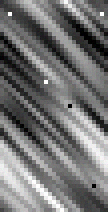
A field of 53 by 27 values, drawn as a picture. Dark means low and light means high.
The values follow a bell shape. Neither half mirrors the other. The grain runs diagonally down to the right. Five lone cells stand out: three far higher and two far lower than their neighbours.
